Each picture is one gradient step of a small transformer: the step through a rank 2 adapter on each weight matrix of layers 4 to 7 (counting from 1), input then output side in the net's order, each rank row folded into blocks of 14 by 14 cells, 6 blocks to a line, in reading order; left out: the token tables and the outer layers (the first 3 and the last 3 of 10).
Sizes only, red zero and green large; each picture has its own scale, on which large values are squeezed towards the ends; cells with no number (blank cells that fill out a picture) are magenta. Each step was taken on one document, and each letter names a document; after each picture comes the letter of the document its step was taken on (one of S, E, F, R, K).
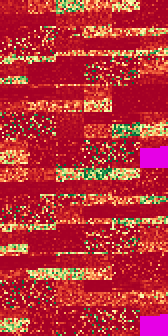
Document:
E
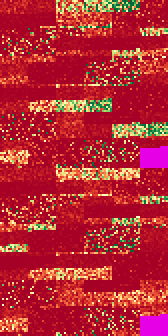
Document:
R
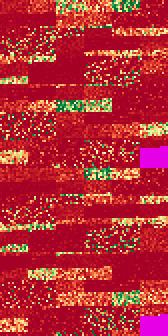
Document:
R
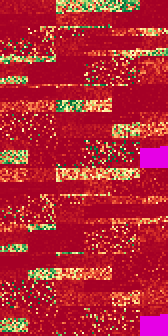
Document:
E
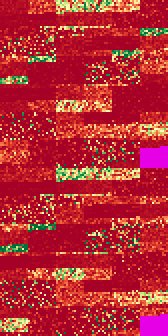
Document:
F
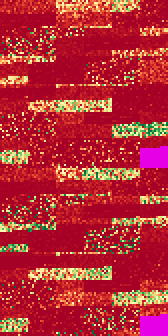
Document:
R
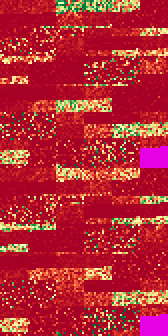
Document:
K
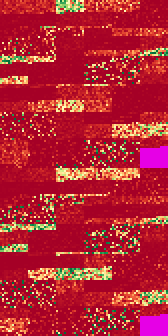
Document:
F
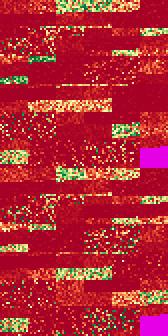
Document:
K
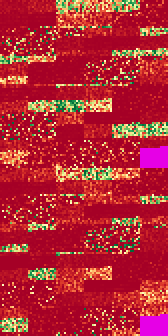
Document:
R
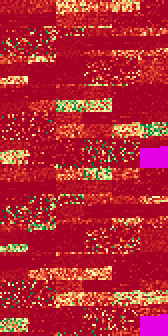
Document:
R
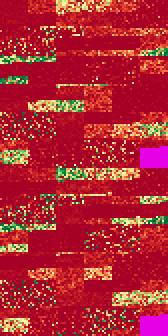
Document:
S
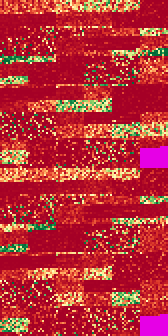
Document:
E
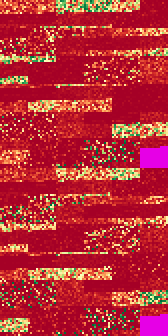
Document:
K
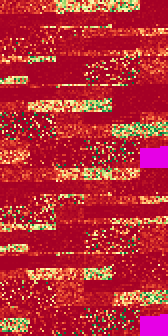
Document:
K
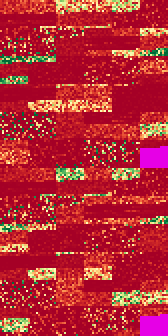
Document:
F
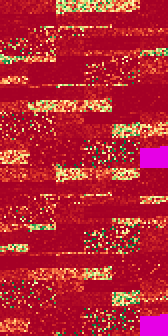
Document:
K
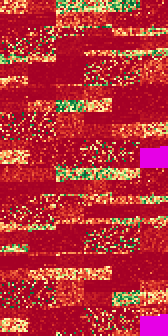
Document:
R
